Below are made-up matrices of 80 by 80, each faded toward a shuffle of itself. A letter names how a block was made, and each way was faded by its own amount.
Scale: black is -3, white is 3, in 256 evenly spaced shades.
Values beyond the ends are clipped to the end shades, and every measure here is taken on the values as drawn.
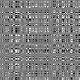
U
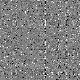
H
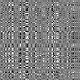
U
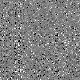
H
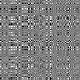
U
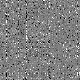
H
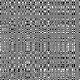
U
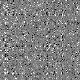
H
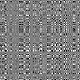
U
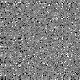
H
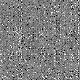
H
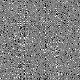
H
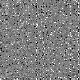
H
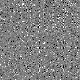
H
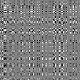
U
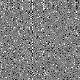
H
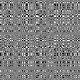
U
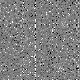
H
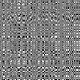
U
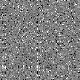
H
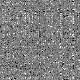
H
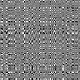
U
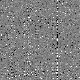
H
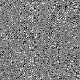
H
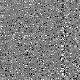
H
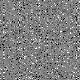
H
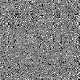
H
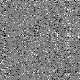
H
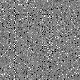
H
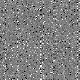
H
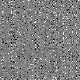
H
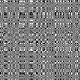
U
